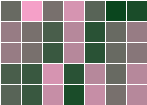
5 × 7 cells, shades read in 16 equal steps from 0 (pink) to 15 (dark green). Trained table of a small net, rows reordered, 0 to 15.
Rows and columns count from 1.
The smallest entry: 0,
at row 1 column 2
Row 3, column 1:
6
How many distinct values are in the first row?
7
